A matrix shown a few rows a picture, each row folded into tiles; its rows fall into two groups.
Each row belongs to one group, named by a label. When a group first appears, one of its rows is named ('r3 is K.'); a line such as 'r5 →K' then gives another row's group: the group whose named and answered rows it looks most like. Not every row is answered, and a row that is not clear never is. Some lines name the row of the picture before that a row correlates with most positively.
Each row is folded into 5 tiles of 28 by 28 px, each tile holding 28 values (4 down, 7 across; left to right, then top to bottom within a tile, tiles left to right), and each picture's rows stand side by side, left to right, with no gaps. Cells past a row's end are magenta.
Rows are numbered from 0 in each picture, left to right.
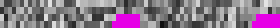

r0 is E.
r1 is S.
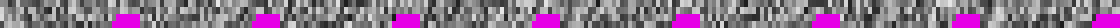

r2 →S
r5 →E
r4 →S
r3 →S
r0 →S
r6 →S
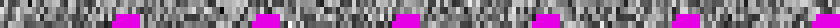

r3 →S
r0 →S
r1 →E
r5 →E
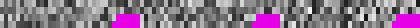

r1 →E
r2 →S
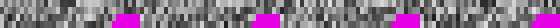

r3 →E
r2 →E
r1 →E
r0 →E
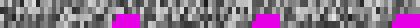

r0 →E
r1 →S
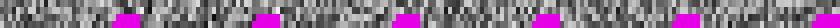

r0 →E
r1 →S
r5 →E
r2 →E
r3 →S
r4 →S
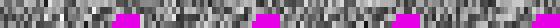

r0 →E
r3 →E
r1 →E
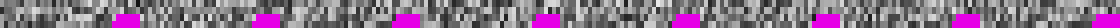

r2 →S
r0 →E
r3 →S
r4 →S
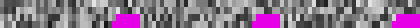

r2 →E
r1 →E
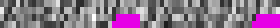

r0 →S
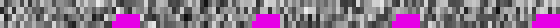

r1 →S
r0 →E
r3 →S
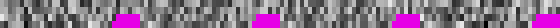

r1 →S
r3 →S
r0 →S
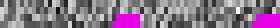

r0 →S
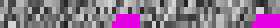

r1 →E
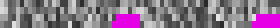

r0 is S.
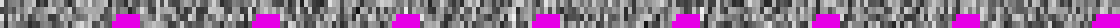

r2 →S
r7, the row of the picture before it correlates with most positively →0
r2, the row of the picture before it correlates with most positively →1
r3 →S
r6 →S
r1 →S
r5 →S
